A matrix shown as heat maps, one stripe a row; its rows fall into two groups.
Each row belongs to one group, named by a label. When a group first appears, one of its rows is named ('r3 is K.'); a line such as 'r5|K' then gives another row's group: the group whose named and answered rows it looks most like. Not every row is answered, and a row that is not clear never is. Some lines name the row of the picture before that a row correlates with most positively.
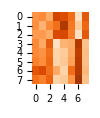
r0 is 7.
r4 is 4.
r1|7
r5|4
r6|4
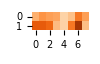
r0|4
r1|4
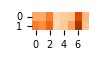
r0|4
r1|4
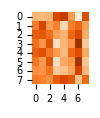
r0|7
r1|4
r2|4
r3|4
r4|4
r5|4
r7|7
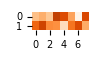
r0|7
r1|4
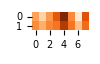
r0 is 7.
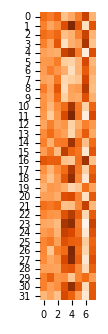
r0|4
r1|7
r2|4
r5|4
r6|4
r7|4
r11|7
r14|7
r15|7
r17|7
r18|7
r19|4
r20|7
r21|4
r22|7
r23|7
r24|7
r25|7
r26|7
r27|7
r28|7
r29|4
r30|7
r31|7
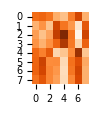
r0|4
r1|7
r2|7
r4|4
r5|4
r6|4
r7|4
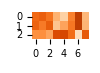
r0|4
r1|4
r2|7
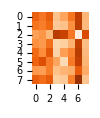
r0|4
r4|4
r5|4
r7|4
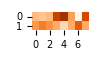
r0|7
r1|4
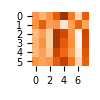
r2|7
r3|7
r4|7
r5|7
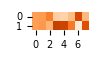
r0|4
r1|7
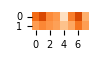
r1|4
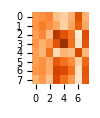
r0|4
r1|4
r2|7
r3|7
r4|4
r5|7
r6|7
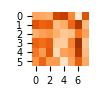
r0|7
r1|4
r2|4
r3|4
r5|4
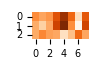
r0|7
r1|7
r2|4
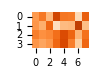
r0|7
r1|4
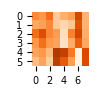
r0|4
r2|4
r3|4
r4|7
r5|7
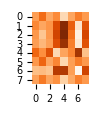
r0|4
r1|7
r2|7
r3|7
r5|4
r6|7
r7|4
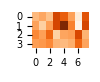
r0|7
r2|4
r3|4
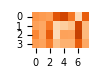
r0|7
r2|4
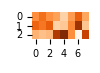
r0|4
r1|4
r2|7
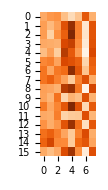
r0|4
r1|7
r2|7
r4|7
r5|7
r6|7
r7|4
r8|7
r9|4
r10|7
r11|4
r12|7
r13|4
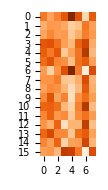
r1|4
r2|4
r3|4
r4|4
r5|4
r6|7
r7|4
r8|4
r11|4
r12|4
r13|4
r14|4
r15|7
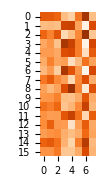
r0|4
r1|7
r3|7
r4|7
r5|4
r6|7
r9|4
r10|4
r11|7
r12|4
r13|4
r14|4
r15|4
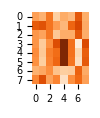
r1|4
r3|7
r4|7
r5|7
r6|4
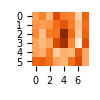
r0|7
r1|7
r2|7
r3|7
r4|4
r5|4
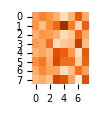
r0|4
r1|7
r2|4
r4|7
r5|7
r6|4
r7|7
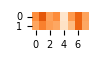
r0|4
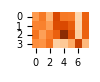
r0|7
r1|7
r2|7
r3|4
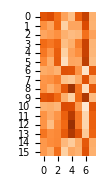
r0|4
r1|4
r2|4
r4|4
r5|4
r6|7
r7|4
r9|4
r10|7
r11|7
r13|7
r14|4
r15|4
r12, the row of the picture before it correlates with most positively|2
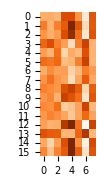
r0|7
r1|7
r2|7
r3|4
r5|4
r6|4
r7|4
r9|7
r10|4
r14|7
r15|7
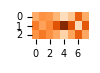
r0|4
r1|7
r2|4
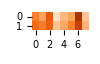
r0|4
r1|4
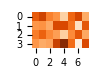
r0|4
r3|7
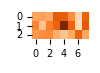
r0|7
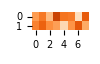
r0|7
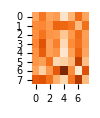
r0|4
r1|7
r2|4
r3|4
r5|4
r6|7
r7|4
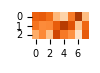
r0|4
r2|7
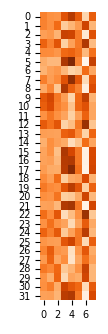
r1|4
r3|4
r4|7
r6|4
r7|7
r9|4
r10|4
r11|4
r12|4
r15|7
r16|7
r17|7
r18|4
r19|7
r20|4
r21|7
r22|4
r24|4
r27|4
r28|4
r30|7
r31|7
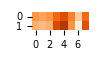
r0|7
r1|7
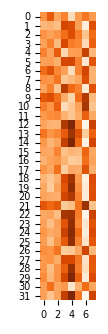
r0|4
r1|7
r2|7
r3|7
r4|4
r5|7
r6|4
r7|4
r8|7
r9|4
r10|4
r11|4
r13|7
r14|7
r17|4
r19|7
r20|7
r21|4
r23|7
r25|7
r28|7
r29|7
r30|4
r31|7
